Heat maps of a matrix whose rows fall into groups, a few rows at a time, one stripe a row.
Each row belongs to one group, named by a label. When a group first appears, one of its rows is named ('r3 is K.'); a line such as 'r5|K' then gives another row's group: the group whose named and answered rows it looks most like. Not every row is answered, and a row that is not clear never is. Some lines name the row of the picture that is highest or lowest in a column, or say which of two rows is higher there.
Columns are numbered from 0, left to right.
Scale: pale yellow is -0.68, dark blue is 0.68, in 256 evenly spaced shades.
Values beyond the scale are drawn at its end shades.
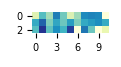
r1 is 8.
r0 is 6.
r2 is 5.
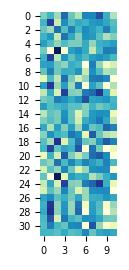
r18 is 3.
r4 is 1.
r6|8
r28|5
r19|5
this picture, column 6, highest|12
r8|5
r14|6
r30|5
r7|5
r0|6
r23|3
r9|6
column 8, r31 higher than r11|No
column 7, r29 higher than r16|Yes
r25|6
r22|6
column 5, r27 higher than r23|Yes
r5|3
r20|6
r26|8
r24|6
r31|1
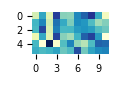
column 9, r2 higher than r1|Yes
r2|8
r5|1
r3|6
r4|3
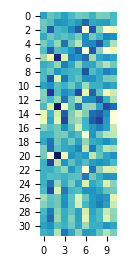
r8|1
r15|6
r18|8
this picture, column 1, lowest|20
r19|5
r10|8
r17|5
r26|6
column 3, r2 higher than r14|No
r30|8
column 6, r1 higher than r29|Yes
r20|3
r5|5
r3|1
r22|5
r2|5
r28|5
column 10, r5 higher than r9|No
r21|8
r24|5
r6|3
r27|6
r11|5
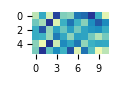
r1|3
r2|8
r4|3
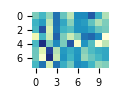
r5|3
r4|5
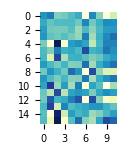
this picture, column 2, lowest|13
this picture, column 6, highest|5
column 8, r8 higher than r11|No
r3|1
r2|1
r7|1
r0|5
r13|8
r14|3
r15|3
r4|3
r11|3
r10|5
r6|3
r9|1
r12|5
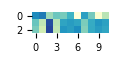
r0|5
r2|3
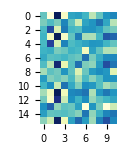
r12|3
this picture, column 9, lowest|13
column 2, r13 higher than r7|No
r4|8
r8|6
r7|3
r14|1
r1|6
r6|1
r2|8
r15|3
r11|3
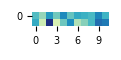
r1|3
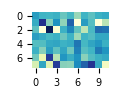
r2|3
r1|5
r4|1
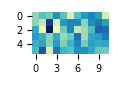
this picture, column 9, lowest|5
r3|1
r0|6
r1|3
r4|1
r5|8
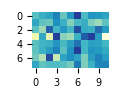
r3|6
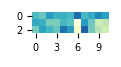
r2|5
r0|1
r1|5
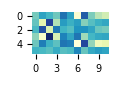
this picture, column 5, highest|4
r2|8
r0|5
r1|3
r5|1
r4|5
